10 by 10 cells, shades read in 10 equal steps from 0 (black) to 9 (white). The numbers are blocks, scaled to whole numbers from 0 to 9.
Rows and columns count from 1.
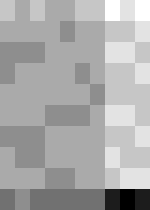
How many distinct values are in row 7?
4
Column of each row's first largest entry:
8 10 8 10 8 8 10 8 9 2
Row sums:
72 63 62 62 62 62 61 62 63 31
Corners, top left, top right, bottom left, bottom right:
7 9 4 1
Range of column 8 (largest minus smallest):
8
